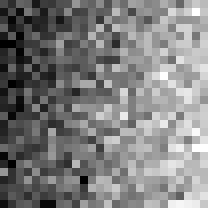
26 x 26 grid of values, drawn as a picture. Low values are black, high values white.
There are no regular stripes. The field climbs toward the right. Overall the values sit about 50% of the way up the scale.
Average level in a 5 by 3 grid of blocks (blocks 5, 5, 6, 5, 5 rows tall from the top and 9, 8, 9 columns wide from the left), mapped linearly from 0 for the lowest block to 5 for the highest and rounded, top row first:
0 2 4 | 0 2 5 | 0 3 5 | 1 3 5 | 1 3 5
